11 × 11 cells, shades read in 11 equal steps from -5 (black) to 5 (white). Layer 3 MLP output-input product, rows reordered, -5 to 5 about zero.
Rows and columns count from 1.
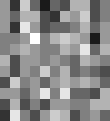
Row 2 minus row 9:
0 -2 3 1 -6 -3 -2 2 4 0 -2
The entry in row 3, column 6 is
-1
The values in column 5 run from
-4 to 4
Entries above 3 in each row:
0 0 1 1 1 0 0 0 2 0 1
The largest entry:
5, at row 4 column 4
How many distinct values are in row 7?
6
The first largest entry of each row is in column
3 9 3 4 9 1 5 2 5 2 2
